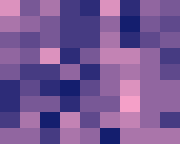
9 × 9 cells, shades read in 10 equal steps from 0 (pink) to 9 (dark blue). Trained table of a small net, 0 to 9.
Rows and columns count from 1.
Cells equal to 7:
11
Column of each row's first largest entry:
5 7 7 4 5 4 1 3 6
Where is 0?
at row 7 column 7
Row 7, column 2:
5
